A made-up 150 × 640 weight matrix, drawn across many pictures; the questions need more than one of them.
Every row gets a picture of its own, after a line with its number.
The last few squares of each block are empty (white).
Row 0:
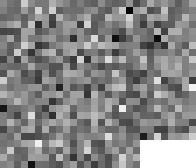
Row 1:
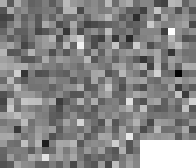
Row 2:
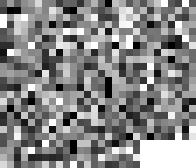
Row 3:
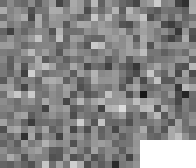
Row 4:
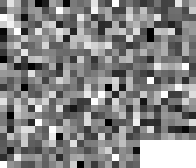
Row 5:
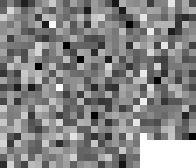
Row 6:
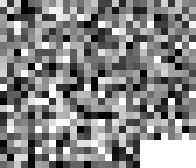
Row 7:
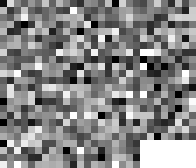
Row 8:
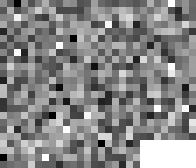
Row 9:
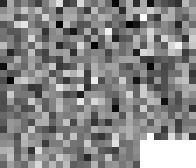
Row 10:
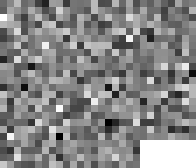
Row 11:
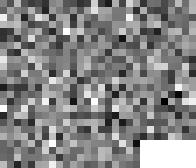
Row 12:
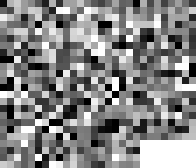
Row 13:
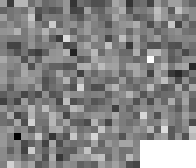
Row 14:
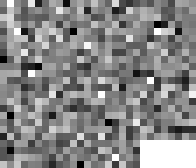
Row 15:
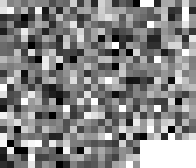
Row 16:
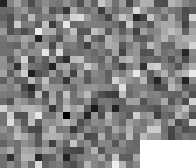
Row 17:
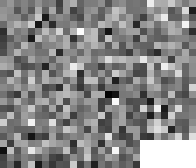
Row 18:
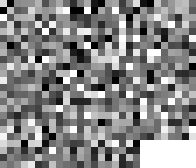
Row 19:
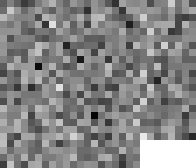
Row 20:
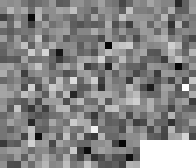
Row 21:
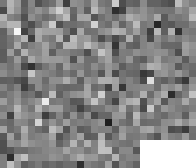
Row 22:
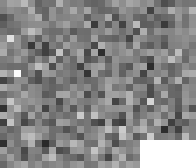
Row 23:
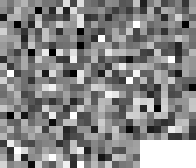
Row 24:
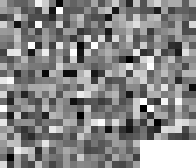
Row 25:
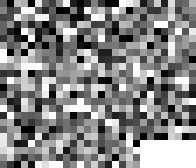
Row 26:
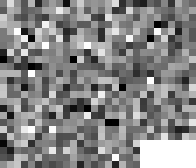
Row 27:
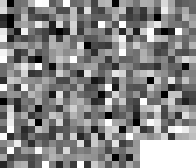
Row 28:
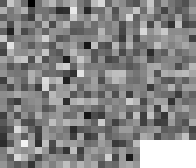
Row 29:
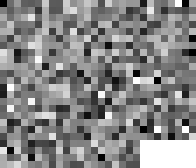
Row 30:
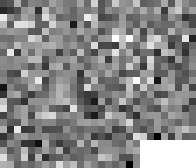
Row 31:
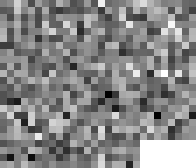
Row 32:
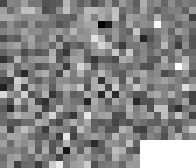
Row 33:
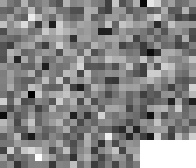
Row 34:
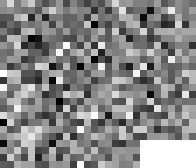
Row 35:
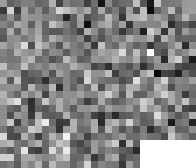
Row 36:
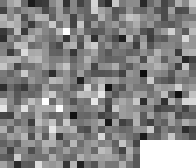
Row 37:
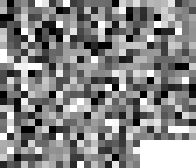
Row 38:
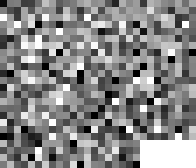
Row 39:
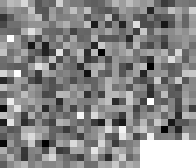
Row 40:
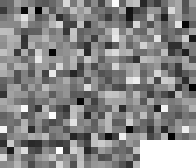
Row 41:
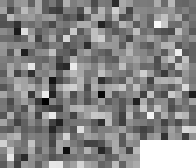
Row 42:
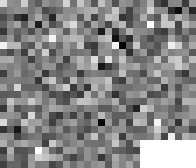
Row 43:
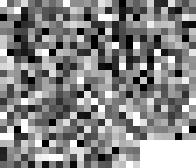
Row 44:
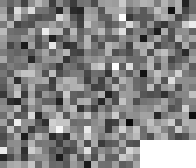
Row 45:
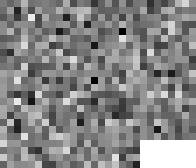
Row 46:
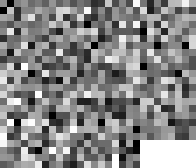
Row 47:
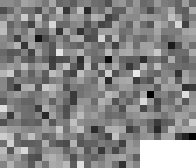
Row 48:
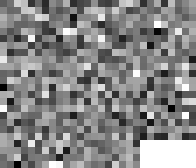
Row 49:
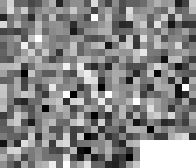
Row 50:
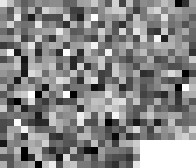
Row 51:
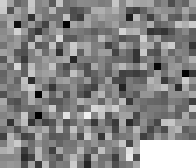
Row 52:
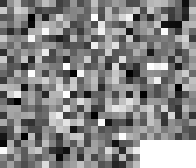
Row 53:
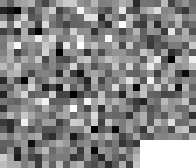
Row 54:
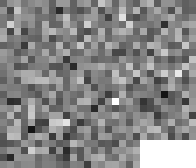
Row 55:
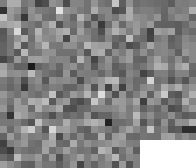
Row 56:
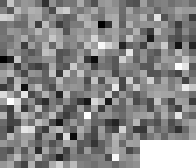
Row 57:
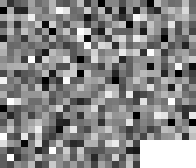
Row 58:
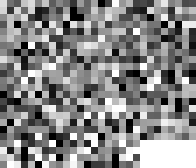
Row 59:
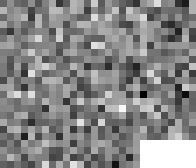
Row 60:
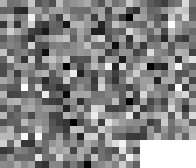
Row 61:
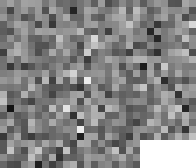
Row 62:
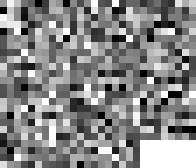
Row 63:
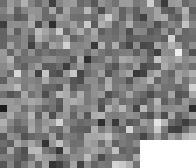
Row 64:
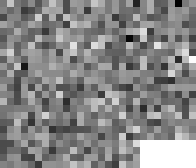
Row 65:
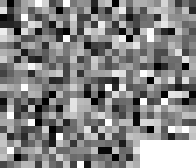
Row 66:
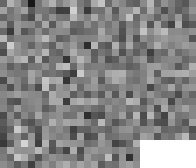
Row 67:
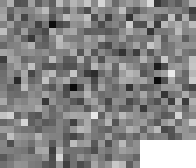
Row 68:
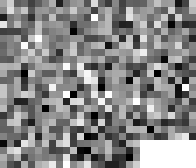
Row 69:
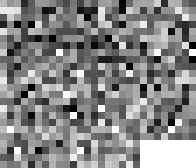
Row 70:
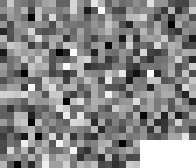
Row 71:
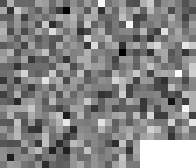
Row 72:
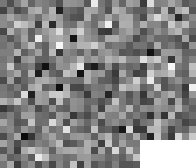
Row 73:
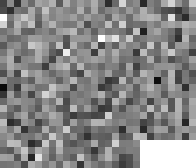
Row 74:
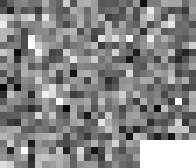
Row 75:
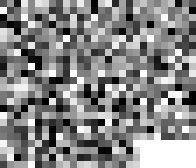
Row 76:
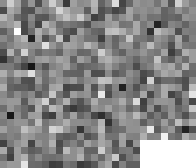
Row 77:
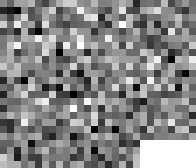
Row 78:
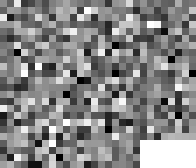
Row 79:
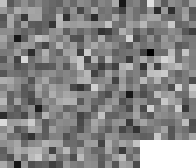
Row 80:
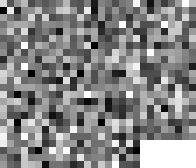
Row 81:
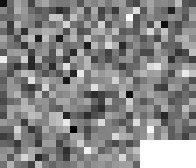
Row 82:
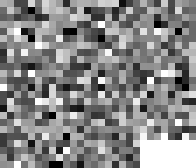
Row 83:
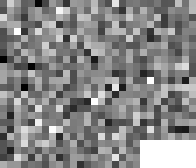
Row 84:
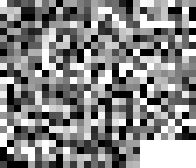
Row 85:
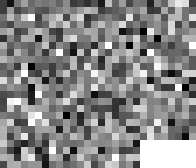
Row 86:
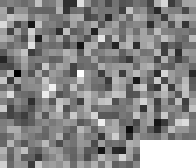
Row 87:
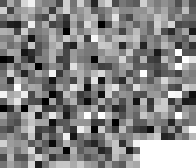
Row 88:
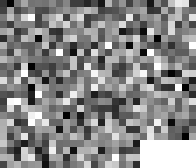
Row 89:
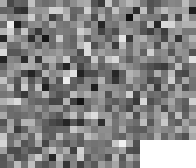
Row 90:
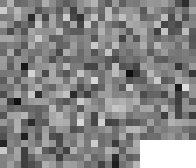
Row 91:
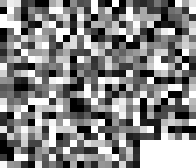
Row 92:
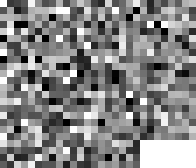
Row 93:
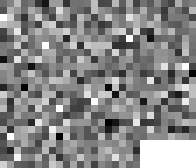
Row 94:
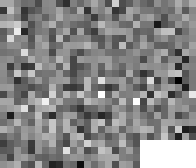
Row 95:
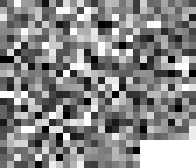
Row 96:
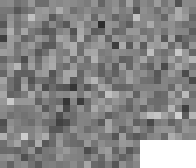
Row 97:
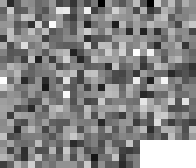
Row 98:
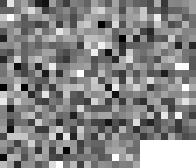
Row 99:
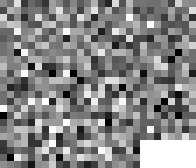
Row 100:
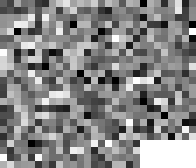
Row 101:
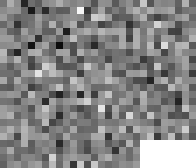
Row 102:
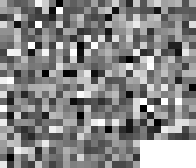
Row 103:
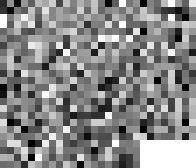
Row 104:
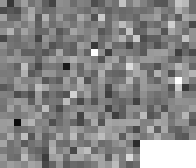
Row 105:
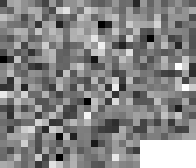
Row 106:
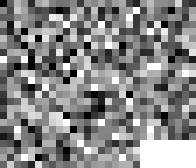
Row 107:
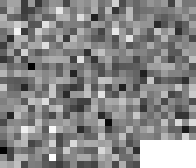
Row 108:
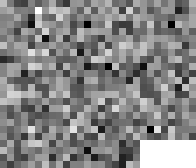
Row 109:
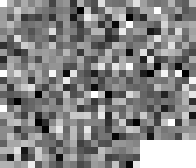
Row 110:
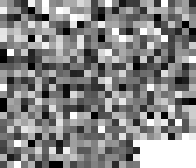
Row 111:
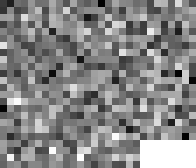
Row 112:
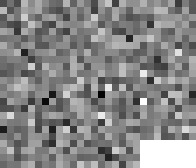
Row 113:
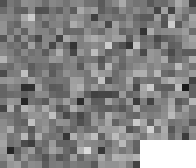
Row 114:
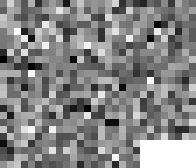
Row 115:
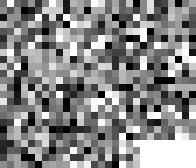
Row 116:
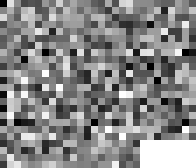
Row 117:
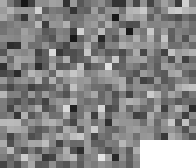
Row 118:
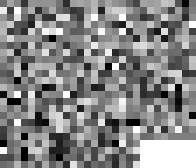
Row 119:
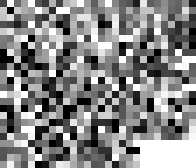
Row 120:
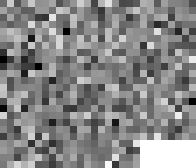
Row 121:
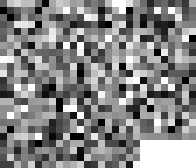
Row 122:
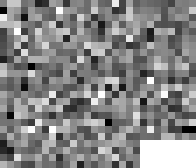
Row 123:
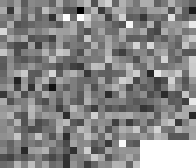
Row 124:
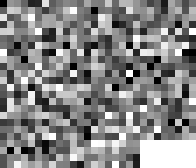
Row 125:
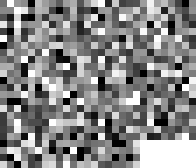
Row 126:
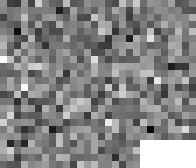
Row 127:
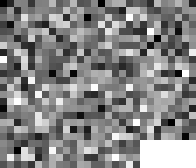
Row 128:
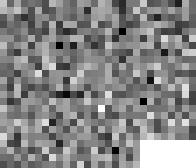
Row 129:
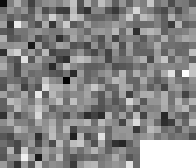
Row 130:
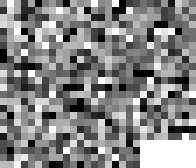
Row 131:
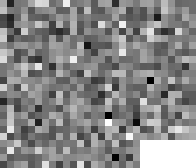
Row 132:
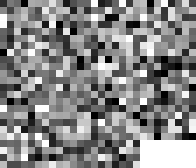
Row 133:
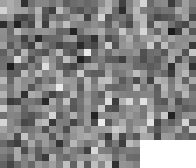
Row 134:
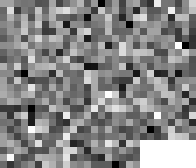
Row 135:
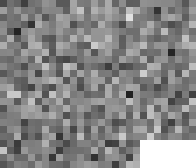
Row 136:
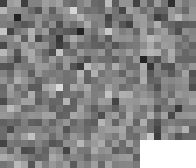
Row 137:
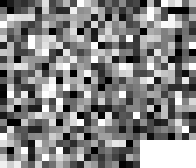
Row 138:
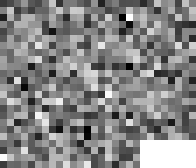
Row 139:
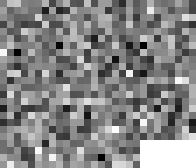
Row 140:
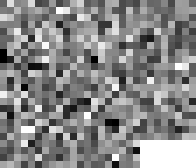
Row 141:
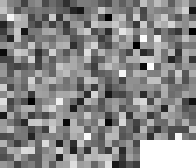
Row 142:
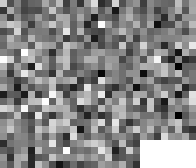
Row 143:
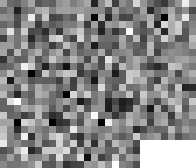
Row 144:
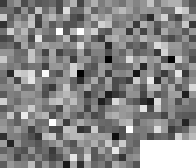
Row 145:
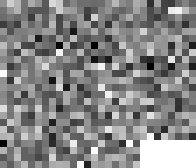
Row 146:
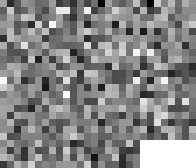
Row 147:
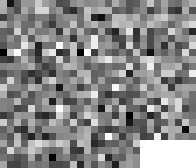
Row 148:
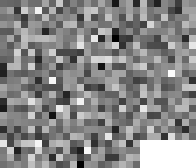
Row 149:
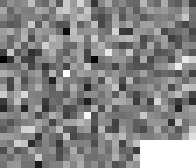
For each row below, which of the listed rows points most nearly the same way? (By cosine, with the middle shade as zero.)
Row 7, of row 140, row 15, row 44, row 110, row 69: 69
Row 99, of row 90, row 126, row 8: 90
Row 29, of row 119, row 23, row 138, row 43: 23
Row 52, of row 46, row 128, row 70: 70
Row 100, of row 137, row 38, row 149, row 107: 38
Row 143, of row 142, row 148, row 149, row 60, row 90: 60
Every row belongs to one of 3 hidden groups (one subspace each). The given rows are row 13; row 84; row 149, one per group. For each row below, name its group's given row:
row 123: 13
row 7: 84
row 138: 13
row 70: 13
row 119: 149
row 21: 149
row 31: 13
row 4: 149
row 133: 84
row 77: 84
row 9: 84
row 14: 149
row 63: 84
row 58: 13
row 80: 13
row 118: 13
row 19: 84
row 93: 149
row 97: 13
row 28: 13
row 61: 84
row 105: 149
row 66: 13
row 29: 84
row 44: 13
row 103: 84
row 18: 13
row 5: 84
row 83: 149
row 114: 149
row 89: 13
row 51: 13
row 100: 84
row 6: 149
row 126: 149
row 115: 13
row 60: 13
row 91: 149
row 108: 13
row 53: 84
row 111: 13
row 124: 84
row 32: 149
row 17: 84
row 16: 13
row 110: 149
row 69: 84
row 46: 13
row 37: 149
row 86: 84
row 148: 84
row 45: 13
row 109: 13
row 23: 84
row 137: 84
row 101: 84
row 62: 149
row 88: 13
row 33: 84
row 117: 84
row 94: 149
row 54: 13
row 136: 84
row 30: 84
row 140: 149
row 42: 84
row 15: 84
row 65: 149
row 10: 149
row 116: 84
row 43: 84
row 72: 84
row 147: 84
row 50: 13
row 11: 149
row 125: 13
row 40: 84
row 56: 149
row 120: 149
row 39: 84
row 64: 13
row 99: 149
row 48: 149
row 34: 84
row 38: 84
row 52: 13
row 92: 13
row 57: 13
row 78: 149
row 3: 13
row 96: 13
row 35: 13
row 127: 13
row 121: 84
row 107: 149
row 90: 13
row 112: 149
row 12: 149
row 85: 13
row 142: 149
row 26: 149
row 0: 84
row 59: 13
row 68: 13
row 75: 149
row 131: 149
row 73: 84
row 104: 13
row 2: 84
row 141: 84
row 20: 13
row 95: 149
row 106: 13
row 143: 13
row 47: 84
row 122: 149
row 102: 84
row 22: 84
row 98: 149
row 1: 84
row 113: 13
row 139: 84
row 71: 13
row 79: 84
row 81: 13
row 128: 84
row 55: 149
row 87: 149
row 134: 13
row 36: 149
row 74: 84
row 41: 149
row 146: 13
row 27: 149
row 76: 149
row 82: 149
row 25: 149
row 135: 13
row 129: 13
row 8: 84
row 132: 84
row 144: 84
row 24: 84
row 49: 13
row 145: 84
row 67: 13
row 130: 149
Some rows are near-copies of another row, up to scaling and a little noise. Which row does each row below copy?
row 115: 64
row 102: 24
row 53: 77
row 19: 5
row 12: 105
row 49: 68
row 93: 10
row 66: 28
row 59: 3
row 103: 73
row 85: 88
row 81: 106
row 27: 131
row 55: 122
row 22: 39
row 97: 146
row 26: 114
